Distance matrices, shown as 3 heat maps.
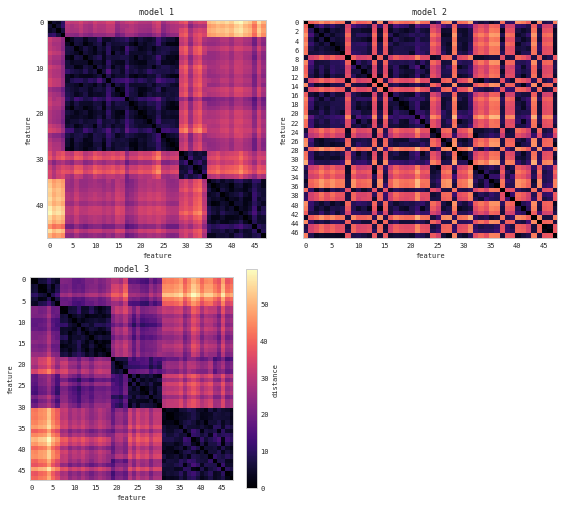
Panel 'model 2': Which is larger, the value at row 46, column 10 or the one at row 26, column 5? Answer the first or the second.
the first
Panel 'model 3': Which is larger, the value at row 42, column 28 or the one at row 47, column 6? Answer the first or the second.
the second
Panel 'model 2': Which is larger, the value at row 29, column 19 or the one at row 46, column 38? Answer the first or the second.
the second
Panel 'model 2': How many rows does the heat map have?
48
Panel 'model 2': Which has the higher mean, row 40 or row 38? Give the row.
38
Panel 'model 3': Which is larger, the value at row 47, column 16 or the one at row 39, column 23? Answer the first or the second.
the second
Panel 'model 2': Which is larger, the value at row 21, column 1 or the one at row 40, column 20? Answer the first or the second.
the first
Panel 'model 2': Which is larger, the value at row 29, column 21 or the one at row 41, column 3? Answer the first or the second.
the first
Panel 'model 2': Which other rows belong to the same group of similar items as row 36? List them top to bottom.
0, 8, 13, 15, 24, 25, 28, 32, 33, 34, 35, 38, 39, 43, 45, 46
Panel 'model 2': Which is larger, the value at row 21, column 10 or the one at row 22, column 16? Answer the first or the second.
the first
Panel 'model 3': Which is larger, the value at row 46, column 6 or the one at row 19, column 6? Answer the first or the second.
the first
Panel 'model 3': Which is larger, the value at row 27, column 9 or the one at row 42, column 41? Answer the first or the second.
the first
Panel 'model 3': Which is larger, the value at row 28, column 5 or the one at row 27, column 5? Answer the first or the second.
the first
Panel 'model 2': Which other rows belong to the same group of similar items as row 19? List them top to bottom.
1, 2, 3, 4, 5, 6, 7, 9, 10, 11, 12, 14, 16, 17, 18, 20, 21, 22, 23, 26, 27, 29, 30, 31, 37, 40, 41, 42, 44, 47
